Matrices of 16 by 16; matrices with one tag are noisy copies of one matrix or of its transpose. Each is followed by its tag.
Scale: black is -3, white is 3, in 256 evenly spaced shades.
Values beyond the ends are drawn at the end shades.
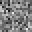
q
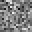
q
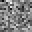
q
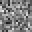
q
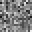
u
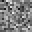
q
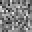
q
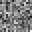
u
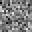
q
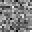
u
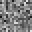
u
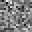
q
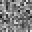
u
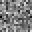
u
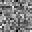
u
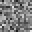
u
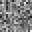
u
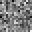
u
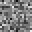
u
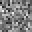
q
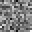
u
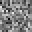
q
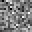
q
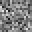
q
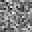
q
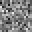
q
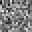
q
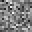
q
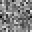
u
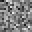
q
